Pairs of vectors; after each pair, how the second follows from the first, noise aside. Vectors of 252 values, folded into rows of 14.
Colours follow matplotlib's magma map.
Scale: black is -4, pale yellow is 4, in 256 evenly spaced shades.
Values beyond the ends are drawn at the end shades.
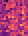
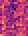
wrapped around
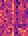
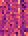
wrapped around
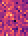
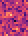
sign-scrambled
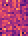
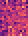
reversed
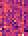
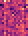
reversed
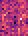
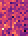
wrapped around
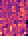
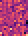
sign-scrambled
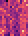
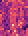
wrapped around
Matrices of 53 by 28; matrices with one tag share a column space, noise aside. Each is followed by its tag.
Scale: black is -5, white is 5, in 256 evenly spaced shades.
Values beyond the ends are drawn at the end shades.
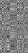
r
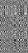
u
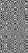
r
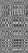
u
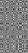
r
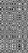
r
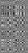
u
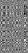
u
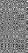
r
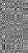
r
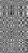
u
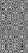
r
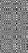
r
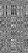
u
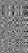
u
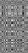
u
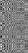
r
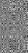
r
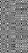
r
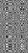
r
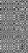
r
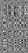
u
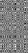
r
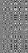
r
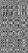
u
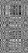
u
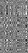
u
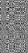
r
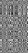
u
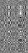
u
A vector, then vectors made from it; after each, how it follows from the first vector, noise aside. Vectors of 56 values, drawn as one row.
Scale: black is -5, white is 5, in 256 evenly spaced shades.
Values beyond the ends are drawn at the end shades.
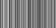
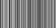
copied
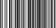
scaled up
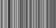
sign-scrambled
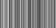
copied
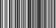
scaled up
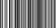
scaled up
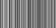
copied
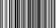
scaled up
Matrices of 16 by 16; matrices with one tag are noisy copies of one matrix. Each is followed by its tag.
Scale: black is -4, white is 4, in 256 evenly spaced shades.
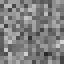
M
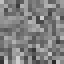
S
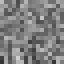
S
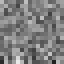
S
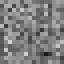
M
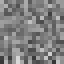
S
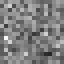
M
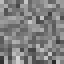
S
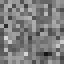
M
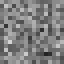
M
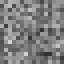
M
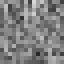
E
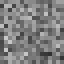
M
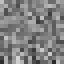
S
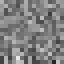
S
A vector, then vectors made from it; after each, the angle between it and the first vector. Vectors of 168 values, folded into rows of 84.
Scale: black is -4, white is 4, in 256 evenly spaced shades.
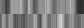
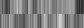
nearly parallel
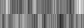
nearly opposite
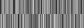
orthogonal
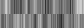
nearly opposite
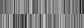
partly aligned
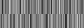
orthogonal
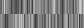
partly opposed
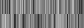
partly aligned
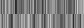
partly opposed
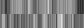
nearly parallel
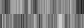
nearly parallel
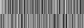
orthogonal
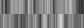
nearly parallel
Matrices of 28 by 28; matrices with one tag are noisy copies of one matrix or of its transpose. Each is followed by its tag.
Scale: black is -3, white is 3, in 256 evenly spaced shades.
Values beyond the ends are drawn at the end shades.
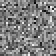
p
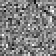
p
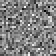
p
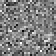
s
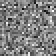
p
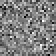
s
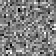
p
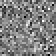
s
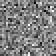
p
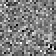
s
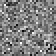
s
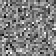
p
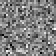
p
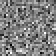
p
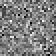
s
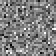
p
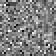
s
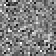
s
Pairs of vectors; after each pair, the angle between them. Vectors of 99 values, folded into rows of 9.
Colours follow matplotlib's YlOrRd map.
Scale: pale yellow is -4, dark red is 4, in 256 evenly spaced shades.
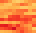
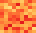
partly aligned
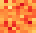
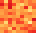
nearly opposite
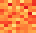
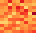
nearly opposite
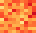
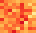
nearly opposite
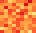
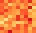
orthogonal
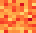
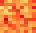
partly aligned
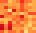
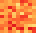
partly aligned
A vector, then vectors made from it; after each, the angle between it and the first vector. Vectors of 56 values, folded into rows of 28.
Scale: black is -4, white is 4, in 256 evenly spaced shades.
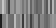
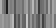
orthogonal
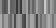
partly opposed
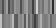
partly opposed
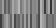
partly aligned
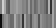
nearly parallel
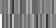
partly opposed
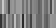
nearly parallel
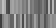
nearly parallel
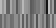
partly aligned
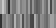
nearly parallel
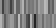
partly opposed
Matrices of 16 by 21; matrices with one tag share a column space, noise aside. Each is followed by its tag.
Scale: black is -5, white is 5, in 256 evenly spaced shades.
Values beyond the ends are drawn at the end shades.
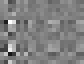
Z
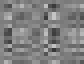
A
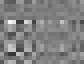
Z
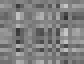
A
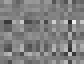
Z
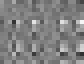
Z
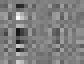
A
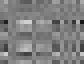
Z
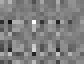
Z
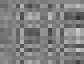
A
